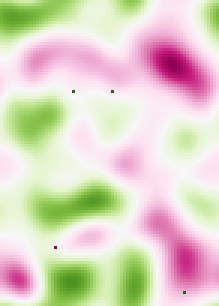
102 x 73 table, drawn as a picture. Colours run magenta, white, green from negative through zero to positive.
Histogram: bell-shaped. Odd rows or columns: none. Average level on the scale: 50%. Lone odd cells: 4, 3 higher and 1 lower than their neighbours.
